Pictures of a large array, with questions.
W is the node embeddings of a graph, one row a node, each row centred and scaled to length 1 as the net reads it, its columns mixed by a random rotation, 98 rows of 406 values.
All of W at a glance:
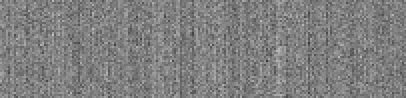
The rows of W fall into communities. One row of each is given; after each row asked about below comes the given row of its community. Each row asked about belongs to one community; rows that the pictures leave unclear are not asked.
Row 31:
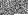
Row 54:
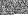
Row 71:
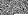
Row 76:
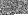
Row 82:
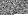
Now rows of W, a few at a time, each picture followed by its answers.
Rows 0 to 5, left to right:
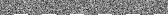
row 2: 31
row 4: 82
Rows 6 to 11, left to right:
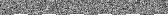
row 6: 71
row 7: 76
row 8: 82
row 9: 71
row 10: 71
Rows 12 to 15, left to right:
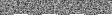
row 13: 82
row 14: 82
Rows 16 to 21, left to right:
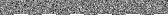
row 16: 76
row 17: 76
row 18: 71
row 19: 54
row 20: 54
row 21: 82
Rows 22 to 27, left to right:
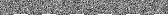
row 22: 54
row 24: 82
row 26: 82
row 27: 76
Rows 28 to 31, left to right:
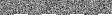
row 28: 82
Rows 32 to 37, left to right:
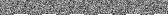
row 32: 76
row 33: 82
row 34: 76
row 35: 82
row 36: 31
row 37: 76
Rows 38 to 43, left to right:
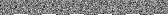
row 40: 76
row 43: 54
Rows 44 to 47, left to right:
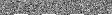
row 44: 76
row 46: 82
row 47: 54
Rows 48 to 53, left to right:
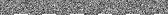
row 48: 71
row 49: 82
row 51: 31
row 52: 31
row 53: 71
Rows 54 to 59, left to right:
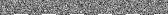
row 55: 31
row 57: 82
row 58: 76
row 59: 82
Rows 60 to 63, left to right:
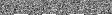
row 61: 31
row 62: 82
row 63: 54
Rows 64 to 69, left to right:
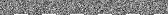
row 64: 54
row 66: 71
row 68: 76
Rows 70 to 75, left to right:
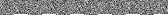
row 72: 71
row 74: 54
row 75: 71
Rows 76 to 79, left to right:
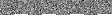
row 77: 54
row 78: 71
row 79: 54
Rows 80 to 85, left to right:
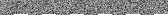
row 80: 76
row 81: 82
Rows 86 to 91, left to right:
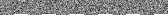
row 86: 76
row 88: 54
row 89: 76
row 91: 76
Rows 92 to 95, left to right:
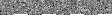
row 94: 31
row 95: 31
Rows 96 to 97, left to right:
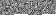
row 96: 76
